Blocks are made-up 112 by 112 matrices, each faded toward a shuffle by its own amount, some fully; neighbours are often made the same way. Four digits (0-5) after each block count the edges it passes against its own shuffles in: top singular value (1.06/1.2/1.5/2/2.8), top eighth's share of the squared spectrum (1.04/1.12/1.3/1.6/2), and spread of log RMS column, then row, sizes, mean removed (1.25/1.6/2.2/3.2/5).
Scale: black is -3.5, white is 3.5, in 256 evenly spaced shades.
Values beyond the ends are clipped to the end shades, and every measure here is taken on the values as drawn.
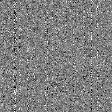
2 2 3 0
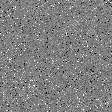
0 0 0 0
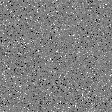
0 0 0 0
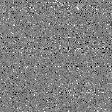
2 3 2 3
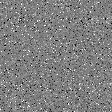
0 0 0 1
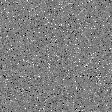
0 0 0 0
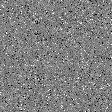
0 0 0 0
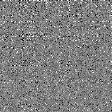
2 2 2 3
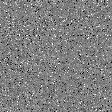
1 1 0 1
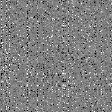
4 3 3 1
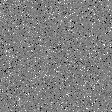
0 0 0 0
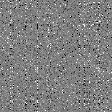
4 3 3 1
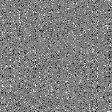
4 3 3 1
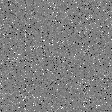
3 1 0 0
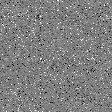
3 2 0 1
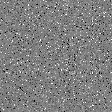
3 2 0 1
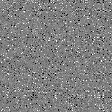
4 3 1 2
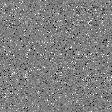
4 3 1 1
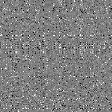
4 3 2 2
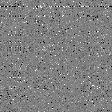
4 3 1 2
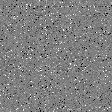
3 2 1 0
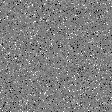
2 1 0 0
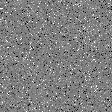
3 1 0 0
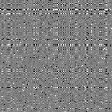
5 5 3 3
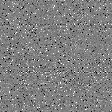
4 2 0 1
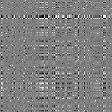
5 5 4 4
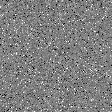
1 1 0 0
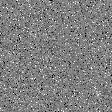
1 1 0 0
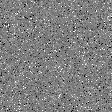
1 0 0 0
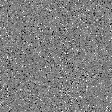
2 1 1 0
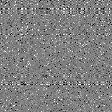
5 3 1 3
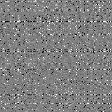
5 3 2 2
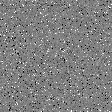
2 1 0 0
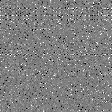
4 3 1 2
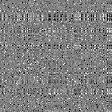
5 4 3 3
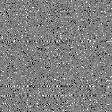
4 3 1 2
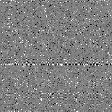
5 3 1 2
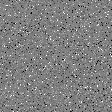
2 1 0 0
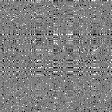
5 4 2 3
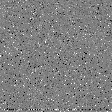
3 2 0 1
